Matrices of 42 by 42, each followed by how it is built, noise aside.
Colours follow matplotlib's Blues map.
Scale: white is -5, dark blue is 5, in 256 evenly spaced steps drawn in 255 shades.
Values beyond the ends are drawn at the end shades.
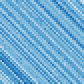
Toeplitz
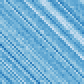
Toeplitz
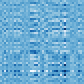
low rank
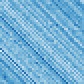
Toeplitz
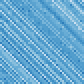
Toeplitz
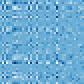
low rank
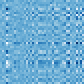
low rank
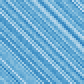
Toeplitz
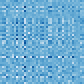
low rank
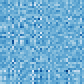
low rank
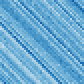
Toeplitz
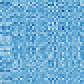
low rank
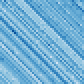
Toeplitz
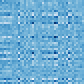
low rank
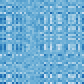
low rank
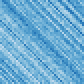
Toeplitz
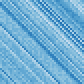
Toeplitz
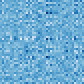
low rank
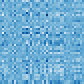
low rank
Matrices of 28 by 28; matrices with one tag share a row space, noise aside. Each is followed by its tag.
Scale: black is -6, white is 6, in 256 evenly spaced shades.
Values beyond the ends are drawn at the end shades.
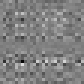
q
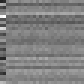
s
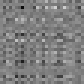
q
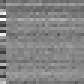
s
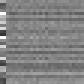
s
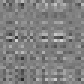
q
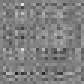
q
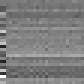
s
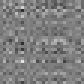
q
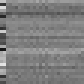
s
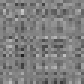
q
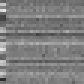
s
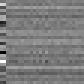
s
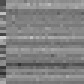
s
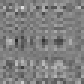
q
